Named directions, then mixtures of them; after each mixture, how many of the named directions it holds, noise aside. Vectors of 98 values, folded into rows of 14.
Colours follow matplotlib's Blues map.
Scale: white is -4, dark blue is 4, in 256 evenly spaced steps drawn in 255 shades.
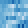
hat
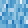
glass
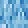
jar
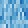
one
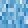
one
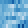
one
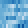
one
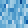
one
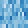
one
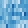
two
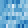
two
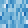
two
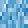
two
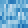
three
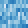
three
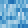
three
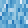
one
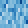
one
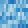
three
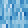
one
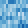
three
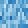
three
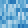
three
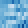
one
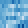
one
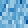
one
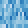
one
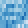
two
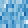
three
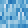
three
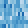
one
